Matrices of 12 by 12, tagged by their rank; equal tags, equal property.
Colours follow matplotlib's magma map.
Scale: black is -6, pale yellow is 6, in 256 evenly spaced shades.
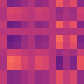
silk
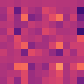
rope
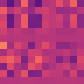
rope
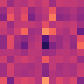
rope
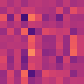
rope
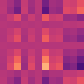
silk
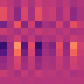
silk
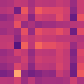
rope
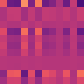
silk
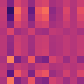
silk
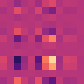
silk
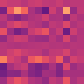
rope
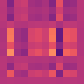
silk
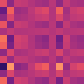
silk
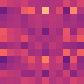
rope
